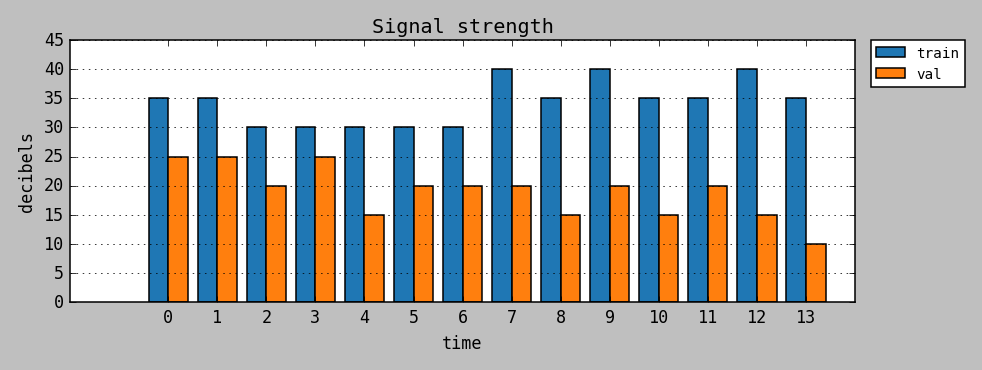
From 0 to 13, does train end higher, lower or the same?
the same
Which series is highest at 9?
train
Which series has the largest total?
train
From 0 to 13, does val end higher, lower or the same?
lower
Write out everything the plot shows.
Title: Signal strength
x-axis: time, ticks 0 1 2 3 4 5 6 7 8 9 10 11 12 13
y-axis: decibels, ticks 0 5 10 15 20 25 30 35 40 45
Legend: train, val
Values:
train: 35 35 30 30 30 30 30 40 35 40 35 35 40 35
val: 25 25 20 25 15 20 20 20 15 20 15 20 15 10
